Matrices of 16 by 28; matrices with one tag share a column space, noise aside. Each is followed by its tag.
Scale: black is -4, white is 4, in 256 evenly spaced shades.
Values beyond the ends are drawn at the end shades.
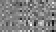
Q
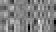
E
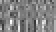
E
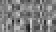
E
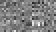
Q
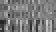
E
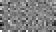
Q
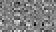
Q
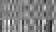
E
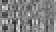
E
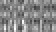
E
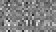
Q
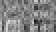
E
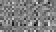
Q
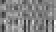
E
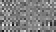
Q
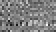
Q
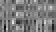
E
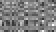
Q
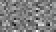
Q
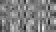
E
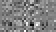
Q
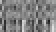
E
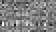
Q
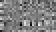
Q
